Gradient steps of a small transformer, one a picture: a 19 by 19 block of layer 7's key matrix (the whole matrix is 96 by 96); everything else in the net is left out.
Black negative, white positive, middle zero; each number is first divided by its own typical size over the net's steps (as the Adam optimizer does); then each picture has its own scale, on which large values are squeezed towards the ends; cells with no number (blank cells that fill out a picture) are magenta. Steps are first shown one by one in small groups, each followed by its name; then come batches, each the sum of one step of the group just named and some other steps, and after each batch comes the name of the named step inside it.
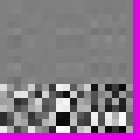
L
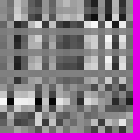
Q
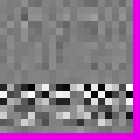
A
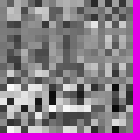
Q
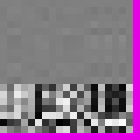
L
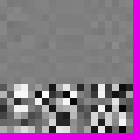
L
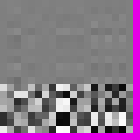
L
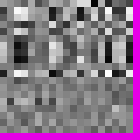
Q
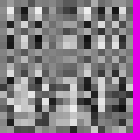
A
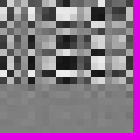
A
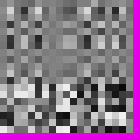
L
